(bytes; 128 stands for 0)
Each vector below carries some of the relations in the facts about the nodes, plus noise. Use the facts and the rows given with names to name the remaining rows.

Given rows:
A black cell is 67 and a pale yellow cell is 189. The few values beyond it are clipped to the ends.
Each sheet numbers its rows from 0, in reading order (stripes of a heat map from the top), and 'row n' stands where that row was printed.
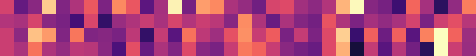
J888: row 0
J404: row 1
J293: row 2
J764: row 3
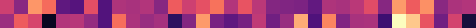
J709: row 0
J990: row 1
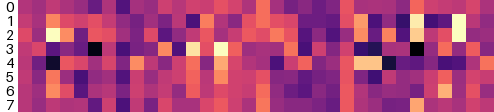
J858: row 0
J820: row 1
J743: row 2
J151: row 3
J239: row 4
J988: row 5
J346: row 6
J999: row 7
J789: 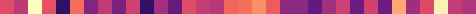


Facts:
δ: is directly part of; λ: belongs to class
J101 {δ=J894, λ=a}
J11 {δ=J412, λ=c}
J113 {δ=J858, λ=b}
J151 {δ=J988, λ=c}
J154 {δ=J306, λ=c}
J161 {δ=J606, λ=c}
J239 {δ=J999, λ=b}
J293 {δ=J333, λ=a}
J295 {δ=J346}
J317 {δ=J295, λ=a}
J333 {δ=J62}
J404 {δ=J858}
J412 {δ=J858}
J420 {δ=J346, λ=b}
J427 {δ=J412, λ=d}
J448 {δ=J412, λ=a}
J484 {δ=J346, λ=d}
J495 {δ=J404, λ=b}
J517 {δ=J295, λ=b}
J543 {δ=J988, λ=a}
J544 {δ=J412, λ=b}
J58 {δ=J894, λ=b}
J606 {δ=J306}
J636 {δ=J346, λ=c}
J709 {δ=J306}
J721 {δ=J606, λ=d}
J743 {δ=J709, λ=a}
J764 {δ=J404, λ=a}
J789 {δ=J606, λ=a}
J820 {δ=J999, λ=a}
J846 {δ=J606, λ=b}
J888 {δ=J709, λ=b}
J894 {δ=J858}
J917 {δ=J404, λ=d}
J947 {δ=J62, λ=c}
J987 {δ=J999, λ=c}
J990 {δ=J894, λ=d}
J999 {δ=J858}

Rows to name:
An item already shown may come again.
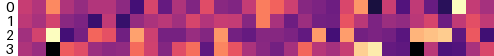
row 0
J764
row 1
J404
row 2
J484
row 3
J58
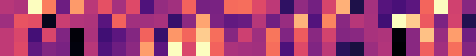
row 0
J317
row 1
J990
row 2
J947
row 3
J151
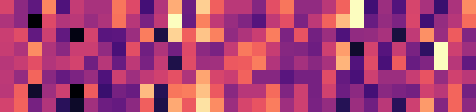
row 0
J846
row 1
J544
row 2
J154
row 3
J764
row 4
J101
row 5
J988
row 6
J987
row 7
J161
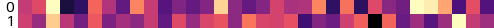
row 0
J721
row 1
J543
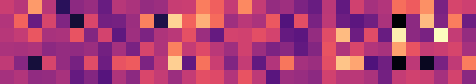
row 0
J606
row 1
J636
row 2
J448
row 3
J412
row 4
J495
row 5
J894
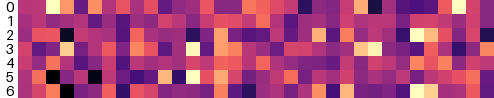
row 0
J317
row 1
J894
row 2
J990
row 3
J888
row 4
J306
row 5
J11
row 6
J917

